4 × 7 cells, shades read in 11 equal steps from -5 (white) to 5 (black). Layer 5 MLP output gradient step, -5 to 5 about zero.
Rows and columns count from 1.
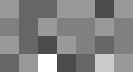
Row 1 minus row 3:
0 0 -1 0 -1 1 -1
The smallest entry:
-5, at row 4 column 3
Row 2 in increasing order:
-1 -1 0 0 0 0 1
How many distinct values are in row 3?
4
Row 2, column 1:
0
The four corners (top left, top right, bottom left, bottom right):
-1 -1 1 -1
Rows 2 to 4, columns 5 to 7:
0 -1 0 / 0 1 0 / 1 -3 -1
